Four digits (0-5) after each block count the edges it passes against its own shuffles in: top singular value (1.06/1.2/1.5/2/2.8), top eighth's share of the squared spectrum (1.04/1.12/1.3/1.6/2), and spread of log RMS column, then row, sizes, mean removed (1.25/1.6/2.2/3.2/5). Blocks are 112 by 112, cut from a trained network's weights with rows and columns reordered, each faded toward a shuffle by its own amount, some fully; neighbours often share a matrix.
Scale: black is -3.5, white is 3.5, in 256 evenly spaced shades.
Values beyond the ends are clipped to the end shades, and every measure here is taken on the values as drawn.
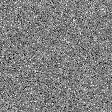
0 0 0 0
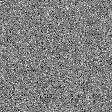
0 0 0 0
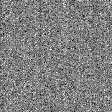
2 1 0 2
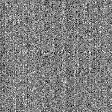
3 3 1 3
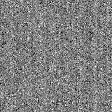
2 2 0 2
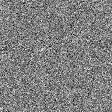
2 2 0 0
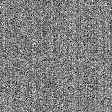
3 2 0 1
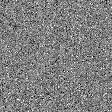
0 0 0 0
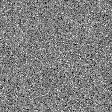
0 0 0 0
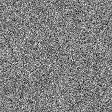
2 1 0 0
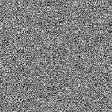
4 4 2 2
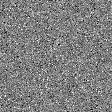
0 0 0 0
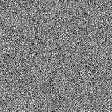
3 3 1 1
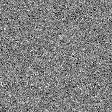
1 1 0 1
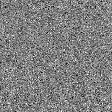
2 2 0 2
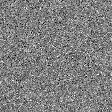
1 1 0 1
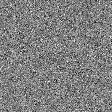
1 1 0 0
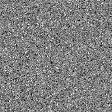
2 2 2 0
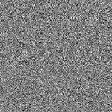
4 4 2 2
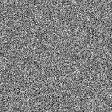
3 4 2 1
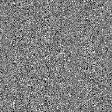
3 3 3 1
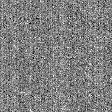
3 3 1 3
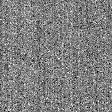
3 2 0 1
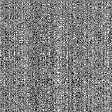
4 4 2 4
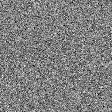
2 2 0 0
